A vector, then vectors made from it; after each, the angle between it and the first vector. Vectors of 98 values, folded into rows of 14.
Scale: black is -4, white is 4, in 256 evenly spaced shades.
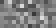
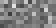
partly opposed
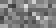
orthogonal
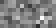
partly aligned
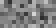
nearly opposite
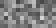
partly aligned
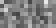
partly opposed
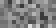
nearly opposite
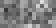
orthogonal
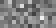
nearly parallel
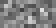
partly aligned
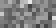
partly aligned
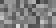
partly aligned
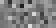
nearly opposite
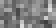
orthogonal
